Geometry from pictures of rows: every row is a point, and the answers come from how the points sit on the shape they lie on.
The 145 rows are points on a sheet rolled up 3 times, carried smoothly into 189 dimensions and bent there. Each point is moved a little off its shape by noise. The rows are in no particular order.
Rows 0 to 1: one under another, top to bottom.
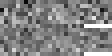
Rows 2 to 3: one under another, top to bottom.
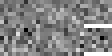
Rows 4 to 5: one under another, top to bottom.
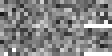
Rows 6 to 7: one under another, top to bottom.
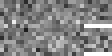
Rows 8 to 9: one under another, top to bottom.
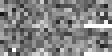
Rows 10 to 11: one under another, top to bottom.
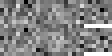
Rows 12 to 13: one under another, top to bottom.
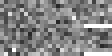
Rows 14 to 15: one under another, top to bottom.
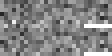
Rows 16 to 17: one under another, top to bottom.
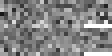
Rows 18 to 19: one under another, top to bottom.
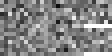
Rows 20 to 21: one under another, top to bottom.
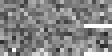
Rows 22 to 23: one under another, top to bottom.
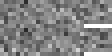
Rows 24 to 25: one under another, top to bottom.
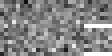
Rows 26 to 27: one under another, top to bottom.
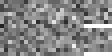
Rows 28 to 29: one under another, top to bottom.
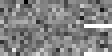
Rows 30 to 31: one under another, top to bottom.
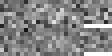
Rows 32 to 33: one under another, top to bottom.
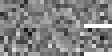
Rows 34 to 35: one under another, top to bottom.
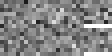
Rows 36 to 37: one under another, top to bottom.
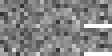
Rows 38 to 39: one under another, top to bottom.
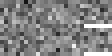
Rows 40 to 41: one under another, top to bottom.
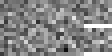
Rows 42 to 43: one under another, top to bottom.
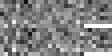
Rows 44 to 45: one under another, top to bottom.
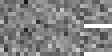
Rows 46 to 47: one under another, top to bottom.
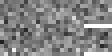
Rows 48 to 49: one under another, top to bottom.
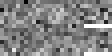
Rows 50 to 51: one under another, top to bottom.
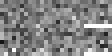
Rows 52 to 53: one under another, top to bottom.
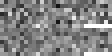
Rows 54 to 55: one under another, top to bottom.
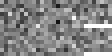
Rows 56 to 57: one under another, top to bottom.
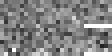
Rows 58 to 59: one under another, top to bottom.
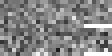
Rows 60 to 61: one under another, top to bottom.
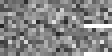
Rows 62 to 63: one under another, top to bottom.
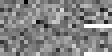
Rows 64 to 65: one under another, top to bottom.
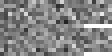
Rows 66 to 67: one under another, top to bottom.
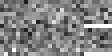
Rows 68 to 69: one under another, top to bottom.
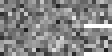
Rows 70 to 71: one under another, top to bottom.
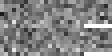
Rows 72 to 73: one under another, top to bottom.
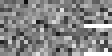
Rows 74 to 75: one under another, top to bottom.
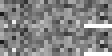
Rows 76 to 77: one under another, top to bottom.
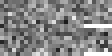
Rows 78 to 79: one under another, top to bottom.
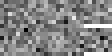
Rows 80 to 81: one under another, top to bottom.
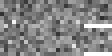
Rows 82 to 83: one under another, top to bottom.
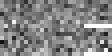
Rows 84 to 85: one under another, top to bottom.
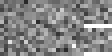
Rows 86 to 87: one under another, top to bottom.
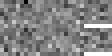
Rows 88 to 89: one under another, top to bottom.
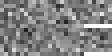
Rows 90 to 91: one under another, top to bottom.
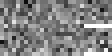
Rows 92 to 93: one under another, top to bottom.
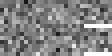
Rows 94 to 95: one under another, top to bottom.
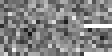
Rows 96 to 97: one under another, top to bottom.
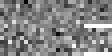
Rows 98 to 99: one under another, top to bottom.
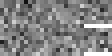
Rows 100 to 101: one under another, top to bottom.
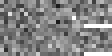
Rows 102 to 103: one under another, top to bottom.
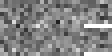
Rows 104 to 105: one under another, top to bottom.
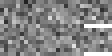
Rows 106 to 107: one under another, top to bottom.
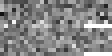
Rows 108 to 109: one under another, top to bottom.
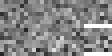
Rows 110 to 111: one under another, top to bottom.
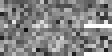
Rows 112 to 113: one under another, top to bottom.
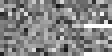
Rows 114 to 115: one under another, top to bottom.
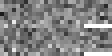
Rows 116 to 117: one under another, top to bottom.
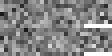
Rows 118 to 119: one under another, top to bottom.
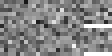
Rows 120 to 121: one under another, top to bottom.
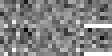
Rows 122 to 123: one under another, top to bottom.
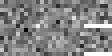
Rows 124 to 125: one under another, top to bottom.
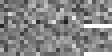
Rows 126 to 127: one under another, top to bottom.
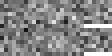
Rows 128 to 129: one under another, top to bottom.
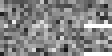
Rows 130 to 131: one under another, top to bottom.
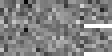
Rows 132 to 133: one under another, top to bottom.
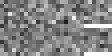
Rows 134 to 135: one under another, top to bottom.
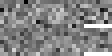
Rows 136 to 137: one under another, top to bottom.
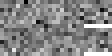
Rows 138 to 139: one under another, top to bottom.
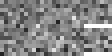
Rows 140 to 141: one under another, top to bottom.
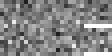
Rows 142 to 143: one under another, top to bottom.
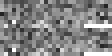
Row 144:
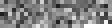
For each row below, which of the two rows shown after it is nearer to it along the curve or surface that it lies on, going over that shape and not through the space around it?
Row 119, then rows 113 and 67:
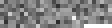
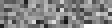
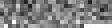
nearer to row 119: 113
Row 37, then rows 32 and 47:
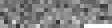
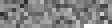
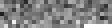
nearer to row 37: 32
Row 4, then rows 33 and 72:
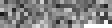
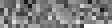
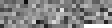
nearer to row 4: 33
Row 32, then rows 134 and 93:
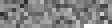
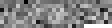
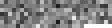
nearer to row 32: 93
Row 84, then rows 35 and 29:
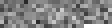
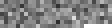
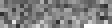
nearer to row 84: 35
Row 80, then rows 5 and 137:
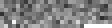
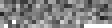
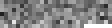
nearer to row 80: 137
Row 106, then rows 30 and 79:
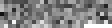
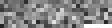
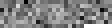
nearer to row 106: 79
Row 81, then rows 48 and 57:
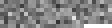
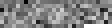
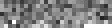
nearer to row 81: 48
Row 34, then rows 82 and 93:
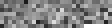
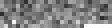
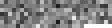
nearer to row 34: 93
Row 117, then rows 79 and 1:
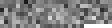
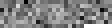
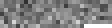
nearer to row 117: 1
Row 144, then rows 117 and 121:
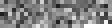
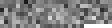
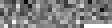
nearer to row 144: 121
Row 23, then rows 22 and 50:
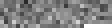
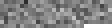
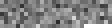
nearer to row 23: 50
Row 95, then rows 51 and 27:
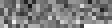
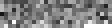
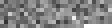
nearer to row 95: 51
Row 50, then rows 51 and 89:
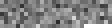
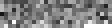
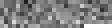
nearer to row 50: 89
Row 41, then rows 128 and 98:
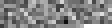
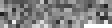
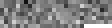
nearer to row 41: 98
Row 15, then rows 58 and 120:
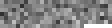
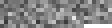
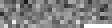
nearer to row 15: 58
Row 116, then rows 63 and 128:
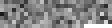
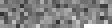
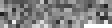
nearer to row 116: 63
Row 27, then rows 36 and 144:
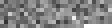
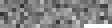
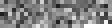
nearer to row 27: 36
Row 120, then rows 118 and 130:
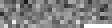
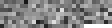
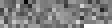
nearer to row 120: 130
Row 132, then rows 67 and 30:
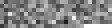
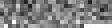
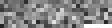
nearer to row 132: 30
